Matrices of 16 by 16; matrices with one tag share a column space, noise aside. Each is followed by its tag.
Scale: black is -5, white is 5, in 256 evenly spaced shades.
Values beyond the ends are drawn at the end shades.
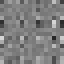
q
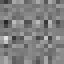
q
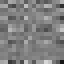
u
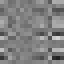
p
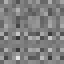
p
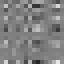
u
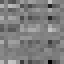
u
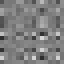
p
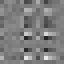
p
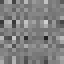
q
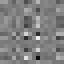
p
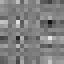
q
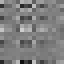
u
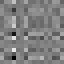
p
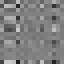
u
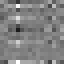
u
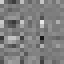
q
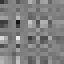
q
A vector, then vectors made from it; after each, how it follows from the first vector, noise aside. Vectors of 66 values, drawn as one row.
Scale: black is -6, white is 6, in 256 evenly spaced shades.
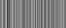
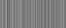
shrunk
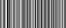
scaled up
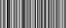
scaled up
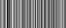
scaled up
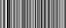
scaled up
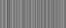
shrunk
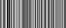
scaled up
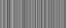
shrunk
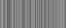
shrunk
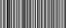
scaled up
